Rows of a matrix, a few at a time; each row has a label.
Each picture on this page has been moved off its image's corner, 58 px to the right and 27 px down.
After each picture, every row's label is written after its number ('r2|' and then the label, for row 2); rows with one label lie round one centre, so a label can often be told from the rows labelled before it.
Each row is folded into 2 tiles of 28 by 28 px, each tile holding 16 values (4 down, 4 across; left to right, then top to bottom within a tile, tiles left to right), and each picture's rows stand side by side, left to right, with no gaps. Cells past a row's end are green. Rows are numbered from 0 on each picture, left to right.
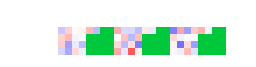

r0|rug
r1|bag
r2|rug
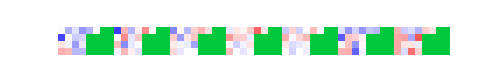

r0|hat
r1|rug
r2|rug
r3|rug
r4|rug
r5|hat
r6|bag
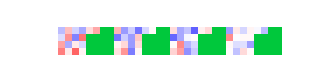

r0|bag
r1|hat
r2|hat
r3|rug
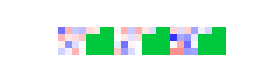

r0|rug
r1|rug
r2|hat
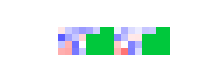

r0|hat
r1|hat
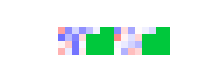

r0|hat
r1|rug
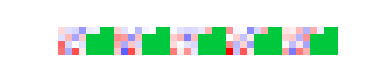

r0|bag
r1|bag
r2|bag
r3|bag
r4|bag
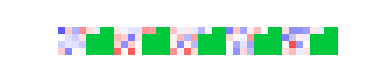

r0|rug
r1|bag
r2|bag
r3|rug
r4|hat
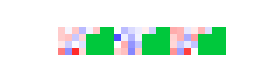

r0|bag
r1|hat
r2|bag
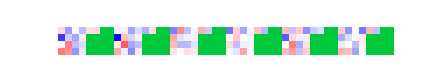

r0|hat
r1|hat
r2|rug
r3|rug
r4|hat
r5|hat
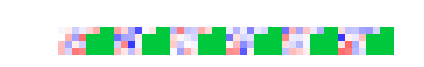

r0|bag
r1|hat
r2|rug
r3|hat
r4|rug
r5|hat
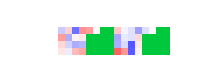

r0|rug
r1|hat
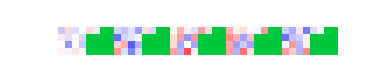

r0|rug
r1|hat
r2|bag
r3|bag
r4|hat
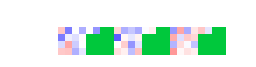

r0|hat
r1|hat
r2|rug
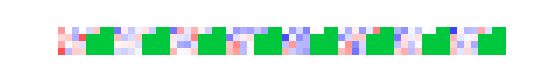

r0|bag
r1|rug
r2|rug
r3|hat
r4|hat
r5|hat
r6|hat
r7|rug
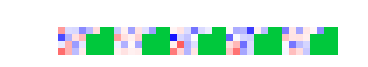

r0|hat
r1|rug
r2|hat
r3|hat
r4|rug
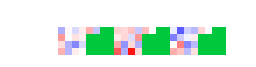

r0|rug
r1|bag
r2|hat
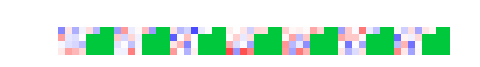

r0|rug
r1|rug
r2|hat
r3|bag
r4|bag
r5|rug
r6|hat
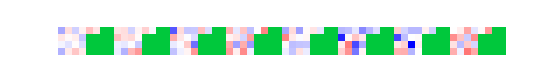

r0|rug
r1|rug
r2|rug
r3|bag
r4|rug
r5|hat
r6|hat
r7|bag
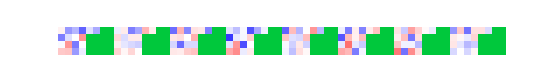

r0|hat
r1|rug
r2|rug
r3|hat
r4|rug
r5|hat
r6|bag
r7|rug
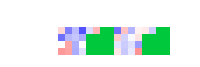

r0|hat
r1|rug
